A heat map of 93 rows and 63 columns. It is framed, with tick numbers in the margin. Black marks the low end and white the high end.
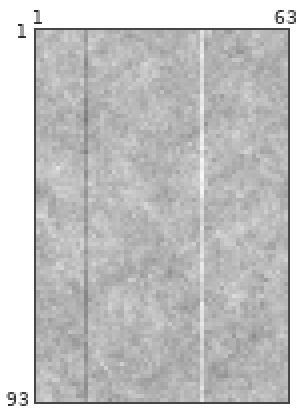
Overall the values sit about 70% of the way up the scale. Columns 13 and 42 stand out from the rest. The distribution is heavy-tailed on both sides.
